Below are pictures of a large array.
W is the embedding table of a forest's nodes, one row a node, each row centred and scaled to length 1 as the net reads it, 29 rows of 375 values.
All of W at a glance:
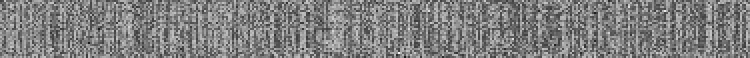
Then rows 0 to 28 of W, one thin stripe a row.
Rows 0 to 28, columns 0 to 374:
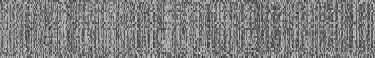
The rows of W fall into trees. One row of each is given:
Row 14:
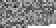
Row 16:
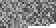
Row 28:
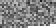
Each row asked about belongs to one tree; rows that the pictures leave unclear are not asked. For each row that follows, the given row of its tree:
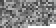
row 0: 14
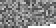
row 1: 28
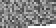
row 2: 16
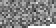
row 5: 28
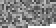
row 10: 16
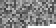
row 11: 14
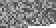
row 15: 16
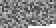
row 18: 16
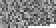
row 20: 16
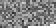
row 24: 28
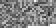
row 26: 14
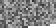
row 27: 28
